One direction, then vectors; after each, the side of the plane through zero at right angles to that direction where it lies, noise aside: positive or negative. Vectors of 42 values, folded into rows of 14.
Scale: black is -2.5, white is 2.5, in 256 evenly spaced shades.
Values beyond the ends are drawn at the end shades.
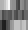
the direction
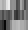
positive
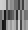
positive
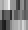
positive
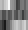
positive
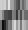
positive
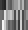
negative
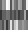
positive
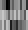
negative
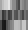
positive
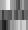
positive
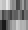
positive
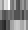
positive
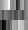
positive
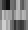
negative
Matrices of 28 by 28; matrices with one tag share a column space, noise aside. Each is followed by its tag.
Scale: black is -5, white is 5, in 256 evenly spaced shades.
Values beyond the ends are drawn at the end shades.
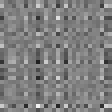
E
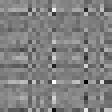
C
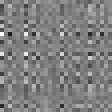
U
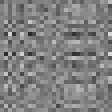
U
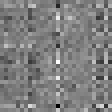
E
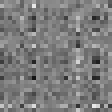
E
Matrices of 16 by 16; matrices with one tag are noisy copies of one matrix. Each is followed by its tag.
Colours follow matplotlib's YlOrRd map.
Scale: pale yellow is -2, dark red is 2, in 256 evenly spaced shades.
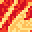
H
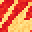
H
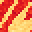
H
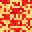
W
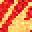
H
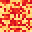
W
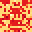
W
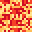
W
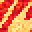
H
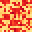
W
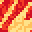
H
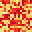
W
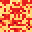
W
